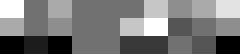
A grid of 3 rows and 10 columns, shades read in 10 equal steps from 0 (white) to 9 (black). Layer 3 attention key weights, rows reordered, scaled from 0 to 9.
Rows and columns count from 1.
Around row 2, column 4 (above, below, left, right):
5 5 4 5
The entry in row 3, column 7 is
7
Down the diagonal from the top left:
0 5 9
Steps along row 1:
up down up same same down up down down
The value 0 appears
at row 1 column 1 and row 2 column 7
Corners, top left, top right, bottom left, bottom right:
0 1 9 9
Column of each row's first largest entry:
2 8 1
